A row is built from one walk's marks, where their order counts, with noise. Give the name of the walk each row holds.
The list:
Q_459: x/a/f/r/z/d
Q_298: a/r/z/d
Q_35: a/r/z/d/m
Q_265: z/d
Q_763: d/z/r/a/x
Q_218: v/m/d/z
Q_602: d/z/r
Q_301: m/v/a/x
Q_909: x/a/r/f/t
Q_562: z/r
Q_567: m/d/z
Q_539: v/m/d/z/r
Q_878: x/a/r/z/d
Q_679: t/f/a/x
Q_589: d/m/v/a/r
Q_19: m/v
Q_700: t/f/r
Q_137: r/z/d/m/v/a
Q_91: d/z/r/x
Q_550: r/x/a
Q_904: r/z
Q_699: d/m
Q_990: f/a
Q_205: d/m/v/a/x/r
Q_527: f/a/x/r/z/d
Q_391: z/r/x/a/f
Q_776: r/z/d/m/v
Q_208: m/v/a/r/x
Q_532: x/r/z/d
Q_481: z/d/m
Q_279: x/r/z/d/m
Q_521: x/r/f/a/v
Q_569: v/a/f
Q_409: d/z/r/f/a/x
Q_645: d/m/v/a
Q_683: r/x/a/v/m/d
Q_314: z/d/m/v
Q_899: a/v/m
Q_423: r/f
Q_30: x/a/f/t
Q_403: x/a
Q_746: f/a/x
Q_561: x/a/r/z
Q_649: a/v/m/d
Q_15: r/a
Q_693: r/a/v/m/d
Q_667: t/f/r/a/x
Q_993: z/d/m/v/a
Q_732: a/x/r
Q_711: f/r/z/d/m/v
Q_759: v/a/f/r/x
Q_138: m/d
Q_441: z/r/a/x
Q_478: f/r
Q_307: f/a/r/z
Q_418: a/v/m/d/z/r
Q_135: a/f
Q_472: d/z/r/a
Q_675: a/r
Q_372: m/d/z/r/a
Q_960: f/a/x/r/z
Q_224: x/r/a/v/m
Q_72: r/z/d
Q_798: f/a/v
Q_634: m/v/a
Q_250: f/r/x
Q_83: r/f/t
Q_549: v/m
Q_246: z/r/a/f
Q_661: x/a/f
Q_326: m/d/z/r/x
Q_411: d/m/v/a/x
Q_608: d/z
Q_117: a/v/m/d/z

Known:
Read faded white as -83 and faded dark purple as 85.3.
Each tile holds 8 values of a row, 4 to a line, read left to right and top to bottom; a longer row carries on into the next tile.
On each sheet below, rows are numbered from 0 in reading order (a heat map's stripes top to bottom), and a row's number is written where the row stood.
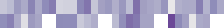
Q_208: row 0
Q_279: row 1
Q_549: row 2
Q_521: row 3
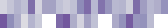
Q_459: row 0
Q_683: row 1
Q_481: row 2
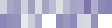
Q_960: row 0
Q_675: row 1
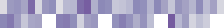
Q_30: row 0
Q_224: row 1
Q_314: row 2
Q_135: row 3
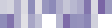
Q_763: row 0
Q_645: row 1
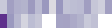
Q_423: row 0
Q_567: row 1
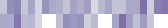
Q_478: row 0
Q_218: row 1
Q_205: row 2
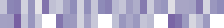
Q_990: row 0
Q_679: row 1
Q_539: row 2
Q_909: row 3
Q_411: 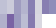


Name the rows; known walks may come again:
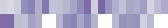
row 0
Q_776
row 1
Q_993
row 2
Q_218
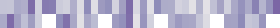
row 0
Q_205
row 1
Q_763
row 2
Q_746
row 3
Q_608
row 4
Q_562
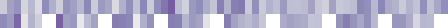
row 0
Q_250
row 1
Q_391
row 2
Q_441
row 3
Q_138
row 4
Q_569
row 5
Q_567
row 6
Q_314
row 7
Q_326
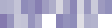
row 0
Q_19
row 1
Q_759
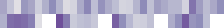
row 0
Q_699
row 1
Q_72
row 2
Q_298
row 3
Q_481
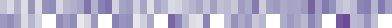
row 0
Q_91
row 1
Q_732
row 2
Q_960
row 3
Q_904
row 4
Q_539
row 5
Q_634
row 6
Q_693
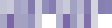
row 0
Q_589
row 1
Q_411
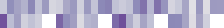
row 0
Q_135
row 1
Q_667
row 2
Q_683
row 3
Q_409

